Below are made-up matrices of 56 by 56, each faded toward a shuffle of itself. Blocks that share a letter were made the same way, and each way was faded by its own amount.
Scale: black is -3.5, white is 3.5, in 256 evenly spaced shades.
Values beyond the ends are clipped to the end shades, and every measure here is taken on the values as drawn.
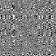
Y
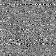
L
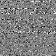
L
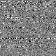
L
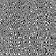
Y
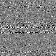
L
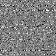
L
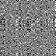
Y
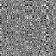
Y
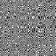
Y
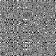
Y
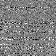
L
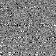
L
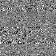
L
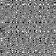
Y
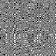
Y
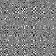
Y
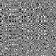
Y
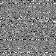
L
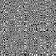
Y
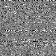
L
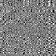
Y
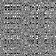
Y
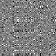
Y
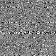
L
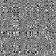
Y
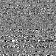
L
